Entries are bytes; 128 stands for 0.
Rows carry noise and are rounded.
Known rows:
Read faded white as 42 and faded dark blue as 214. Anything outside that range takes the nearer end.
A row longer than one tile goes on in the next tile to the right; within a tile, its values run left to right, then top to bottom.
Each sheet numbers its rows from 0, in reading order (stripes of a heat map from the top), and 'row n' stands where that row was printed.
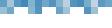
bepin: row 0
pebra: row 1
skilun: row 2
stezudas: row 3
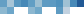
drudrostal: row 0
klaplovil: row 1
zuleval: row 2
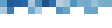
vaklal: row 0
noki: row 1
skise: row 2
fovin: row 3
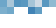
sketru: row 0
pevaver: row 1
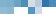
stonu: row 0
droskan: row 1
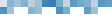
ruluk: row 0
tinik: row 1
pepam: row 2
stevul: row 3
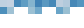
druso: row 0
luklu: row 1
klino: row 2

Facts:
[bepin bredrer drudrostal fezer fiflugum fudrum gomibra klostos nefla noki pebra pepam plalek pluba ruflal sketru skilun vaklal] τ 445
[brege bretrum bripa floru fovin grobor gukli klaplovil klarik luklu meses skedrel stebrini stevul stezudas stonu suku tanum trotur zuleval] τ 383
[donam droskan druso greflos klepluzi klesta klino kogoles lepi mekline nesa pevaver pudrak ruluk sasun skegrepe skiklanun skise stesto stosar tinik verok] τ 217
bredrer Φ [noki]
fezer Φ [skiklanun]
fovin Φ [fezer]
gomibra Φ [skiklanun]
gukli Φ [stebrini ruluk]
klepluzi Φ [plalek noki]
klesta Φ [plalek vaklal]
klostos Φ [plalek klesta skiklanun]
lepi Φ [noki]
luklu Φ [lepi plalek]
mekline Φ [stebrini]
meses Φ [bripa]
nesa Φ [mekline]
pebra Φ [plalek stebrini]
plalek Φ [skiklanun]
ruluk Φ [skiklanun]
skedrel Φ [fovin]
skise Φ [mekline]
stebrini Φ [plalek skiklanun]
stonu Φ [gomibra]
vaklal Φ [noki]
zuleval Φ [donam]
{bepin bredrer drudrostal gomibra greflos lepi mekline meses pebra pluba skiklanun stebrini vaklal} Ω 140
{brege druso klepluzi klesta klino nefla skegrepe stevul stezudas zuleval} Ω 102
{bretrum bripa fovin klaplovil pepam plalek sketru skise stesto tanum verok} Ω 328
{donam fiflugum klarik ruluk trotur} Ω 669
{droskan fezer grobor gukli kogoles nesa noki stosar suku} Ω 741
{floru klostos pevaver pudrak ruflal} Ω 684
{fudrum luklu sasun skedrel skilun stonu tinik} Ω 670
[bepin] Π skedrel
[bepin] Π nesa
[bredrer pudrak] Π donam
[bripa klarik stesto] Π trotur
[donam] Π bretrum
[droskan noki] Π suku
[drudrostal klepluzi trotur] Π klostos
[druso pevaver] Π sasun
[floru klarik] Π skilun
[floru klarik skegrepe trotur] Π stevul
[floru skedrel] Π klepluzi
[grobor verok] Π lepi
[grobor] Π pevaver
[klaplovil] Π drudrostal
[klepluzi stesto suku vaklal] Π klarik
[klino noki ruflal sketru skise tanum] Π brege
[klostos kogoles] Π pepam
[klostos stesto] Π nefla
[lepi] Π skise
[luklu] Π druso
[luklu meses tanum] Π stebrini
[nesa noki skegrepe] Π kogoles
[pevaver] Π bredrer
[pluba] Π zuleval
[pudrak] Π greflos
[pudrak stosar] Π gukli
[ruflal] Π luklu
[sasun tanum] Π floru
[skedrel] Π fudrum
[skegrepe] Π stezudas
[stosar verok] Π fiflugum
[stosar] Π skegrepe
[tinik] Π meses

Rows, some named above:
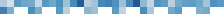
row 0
greflos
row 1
pepam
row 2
zuleval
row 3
tinik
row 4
zuleval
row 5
fiflugum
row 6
mekline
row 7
sketru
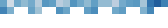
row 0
bretrum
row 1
brege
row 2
skise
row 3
klostos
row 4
mekline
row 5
lepi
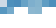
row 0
klesta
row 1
skedrel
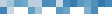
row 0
gukli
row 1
sasun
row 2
klepluzi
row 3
bredrer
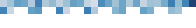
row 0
gukli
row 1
plalek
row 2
gukli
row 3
donam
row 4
gomibra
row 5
skiklanun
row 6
pluba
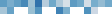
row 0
meses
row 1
stebrini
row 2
greflos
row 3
fezer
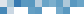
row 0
nesa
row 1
floru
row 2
ruflal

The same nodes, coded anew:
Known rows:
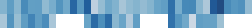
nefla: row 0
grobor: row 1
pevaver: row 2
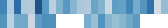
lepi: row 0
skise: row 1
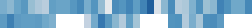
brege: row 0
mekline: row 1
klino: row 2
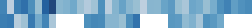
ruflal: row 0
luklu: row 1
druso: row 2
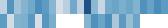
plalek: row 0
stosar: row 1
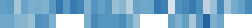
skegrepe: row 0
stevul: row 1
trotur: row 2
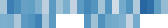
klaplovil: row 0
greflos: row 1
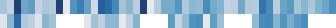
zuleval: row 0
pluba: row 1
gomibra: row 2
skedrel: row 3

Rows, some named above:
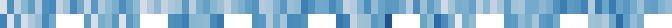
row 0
ruluk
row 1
plalek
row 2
luklu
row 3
klino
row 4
tinik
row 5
stebrini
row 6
druso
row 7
pepam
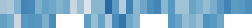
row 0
sketru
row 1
fiflugum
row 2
druso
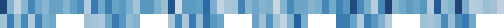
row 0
droskan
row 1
pepam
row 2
noki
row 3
klesta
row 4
floru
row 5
vaklal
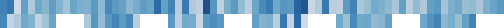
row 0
skiklanun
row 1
nefla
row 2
lepi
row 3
klostos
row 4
fovin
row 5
stonu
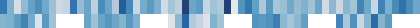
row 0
fezer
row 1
bredrer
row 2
zuleval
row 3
meses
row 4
donam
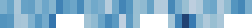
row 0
sasun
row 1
pebra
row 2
gukli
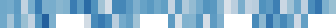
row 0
klepluzi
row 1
nesa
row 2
plalek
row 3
bretrum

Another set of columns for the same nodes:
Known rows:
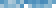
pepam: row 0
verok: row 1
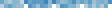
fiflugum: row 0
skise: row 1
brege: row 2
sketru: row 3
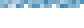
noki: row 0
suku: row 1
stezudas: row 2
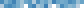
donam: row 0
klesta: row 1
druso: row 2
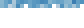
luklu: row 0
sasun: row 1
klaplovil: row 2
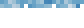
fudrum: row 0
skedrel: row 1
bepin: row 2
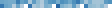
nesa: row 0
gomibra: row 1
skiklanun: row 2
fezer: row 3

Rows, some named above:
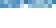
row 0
ruluk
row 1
pepam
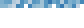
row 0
bredrer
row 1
stebrini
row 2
klesta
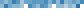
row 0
klino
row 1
skise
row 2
ruflal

